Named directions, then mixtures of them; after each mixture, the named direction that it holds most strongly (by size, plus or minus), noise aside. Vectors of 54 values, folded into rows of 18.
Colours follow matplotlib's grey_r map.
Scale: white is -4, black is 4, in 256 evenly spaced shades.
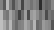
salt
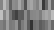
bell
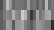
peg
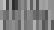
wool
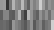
salt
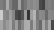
salt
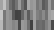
bell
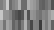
bell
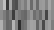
wool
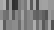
wool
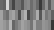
salt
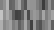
bell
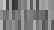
wool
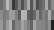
peg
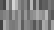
wool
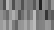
salt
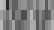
peg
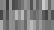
bell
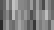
wool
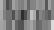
peg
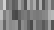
bell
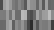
peg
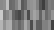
salt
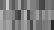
salt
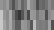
salt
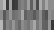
wool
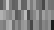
peg
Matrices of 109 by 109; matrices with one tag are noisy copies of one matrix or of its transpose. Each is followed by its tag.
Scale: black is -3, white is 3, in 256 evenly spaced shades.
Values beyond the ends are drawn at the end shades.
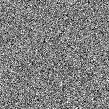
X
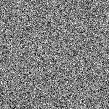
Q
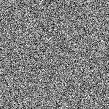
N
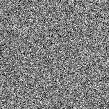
N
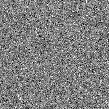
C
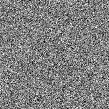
X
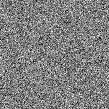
X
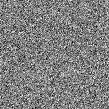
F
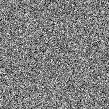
N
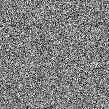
C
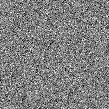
C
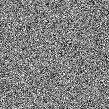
Q
